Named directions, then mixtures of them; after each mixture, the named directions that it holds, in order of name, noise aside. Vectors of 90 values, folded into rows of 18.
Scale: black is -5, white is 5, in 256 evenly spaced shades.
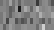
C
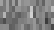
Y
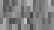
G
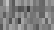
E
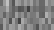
E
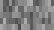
C, G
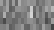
Y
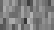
G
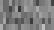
C, G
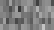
C, G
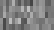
E, G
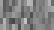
G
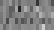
C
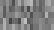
E, G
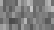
G, Y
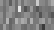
C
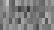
E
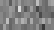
C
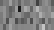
C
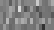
C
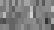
Y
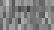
E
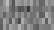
E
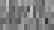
E, Y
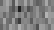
C, E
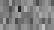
C, G
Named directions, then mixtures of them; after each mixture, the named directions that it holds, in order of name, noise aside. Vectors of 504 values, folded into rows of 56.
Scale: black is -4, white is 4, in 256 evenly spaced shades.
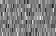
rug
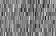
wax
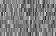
rug, wax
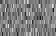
rug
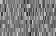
rug, wax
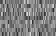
rug, wax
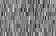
wax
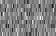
rug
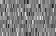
rug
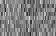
rug, wax
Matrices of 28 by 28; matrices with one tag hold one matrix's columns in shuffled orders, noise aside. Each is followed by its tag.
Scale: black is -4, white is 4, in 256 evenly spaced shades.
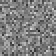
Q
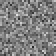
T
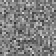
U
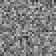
Q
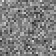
U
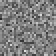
T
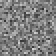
U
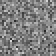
U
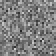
U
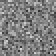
U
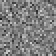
T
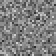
T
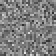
T
